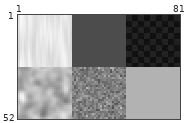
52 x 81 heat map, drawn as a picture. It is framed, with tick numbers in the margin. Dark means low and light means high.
The table splits into 2 rows of 3 panels. Panel 1,1: very high, streaked downward, faint in contrast. Panel 1,2: low, flat. Panel 1,3: very low, checkered, faint in contrast. Panel 2,1: high, blotchy. Panel 2,2: middling, fine-grained. Panel 2,3: high, flat.
